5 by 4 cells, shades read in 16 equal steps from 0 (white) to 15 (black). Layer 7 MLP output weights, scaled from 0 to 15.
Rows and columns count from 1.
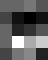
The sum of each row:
36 54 44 17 39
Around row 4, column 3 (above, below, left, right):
12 7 0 3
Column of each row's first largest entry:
4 3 2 1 4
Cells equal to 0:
1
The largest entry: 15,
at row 2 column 3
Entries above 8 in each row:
3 4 4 1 2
